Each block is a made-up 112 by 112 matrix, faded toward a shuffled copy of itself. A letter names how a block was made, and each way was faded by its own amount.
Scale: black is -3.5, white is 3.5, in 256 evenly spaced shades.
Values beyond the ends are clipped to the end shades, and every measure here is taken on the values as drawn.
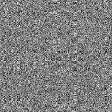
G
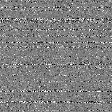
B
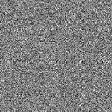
G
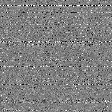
B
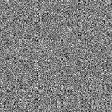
G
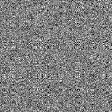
G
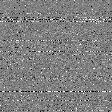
B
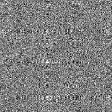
G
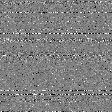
B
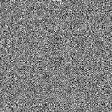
G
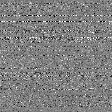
B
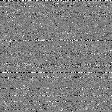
B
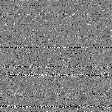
B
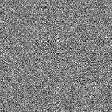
G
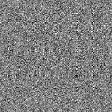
G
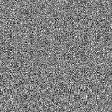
G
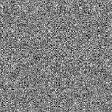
G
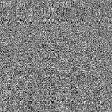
G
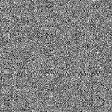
G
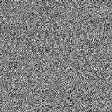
G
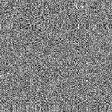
G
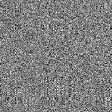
G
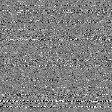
B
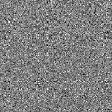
G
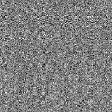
G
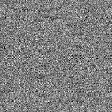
G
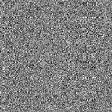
G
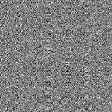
G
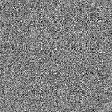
G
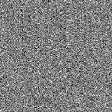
G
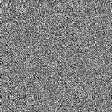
G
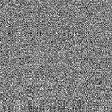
G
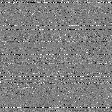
B
